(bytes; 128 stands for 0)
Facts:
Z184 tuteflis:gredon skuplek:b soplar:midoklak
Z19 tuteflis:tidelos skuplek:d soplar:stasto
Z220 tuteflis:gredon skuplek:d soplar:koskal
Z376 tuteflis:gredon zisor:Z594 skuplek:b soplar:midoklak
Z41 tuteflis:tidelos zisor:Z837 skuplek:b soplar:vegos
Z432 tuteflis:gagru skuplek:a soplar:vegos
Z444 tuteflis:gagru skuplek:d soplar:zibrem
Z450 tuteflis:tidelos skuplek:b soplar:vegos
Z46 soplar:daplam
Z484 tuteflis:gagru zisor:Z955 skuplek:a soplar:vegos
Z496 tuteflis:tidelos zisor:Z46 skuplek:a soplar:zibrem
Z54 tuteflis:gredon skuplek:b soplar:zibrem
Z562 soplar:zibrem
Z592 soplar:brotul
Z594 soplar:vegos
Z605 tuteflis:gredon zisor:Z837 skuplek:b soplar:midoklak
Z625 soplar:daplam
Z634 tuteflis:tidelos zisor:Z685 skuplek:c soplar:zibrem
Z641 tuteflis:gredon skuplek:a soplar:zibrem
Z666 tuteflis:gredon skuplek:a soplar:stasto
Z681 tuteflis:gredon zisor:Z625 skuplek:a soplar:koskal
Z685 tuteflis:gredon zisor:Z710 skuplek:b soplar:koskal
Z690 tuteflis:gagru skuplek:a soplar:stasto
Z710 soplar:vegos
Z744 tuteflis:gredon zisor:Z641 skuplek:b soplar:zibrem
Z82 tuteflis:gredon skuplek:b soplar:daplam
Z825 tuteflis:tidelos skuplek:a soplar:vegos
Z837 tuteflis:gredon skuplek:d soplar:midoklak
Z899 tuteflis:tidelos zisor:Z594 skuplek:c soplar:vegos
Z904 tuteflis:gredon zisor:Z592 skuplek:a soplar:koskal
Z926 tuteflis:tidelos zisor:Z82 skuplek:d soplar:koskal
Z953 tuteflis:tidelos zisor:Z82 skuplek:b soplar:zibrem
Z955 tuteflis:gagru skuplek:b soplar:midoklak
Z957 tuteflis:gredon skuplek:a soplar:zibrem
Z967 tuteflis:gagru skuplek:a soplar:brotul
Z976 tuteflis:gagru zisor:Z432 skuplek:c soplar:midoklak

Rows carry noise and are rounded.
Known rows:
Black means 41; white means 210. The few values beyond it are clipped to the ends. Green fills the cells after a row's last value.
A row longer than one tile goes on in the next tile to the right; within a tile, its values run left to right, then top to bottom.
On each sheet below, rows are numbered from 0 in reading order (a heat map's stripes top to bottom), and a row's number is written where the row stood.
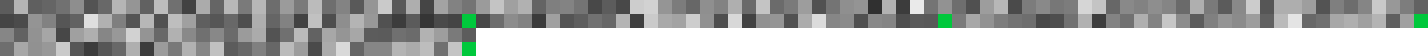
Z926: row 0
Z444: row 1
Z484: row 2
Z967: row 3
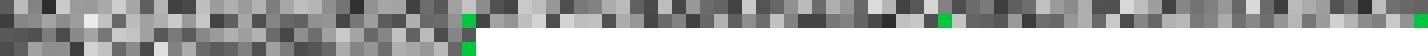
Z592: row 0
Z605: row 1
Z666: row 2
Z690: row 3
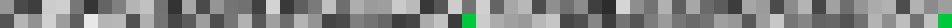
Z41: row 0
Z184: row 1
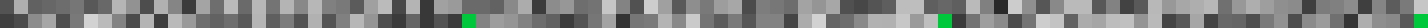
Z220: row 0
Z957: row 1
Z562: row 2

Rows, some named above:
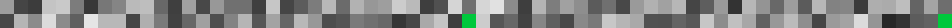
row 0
Z41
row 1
Z976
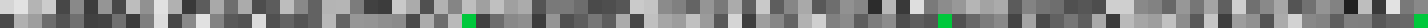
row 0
Z634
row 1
Z444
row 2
Z444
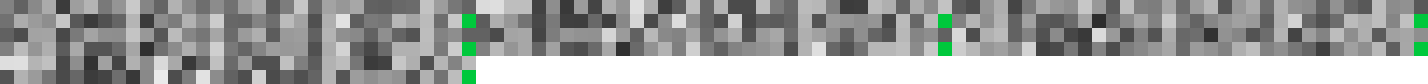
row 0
Z967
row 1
Z634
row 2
Z432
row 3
Z432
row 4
Z432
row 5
Z450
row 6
Z634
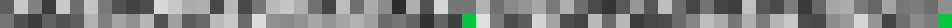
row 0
Z19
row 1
Z685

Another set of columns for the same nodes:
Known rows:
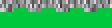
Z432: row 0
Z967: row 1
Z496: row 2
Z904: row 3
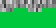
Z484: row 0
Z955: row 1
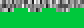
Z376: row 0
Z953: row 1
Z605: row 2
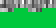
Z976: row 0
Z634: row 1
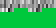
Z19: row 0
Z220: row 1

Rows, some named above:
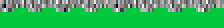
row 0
Z899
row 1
Z496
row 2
Z685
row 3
Z837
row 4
Z899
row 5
Z641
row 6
Z496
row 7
Z444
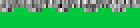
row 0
Z594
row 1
Z634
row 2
Z899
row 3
Z41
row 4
Z82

